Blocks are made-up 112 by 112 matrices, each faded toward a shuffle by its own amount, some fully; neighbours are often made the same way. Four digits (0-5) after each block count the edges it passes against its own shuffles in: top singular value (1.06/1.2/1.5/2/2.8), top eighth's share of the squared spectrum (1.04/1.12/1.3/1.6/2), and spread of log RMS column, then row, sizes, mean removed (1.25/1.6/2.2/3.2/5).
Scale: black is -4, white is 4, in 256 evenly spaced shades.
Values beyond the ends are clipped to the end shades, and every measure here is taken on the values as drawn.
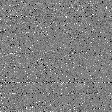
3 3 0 2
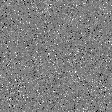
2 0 0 0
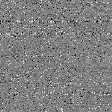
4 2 1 2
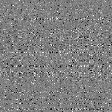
4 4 2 3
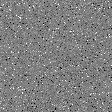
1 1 0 0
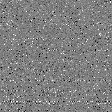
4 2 0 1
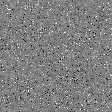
0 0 0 0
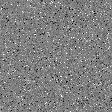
0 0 0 0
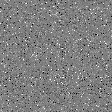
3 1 0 1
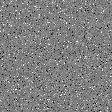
0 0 0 0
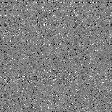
4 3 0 2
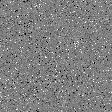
1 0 0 0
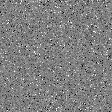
3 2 0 1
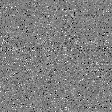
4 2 0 2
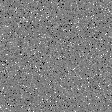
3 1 0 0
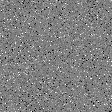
0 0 0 0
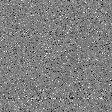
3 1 0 1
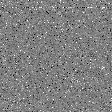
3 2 0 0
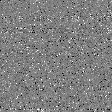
3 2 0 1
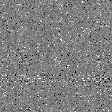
4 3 1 2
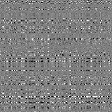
5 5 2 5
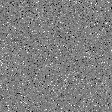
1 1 0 0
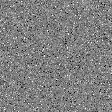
2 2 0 0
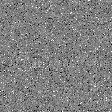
3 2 0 1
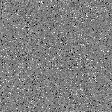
3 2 0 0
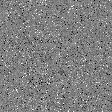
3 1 0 0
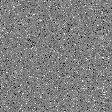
2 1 0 0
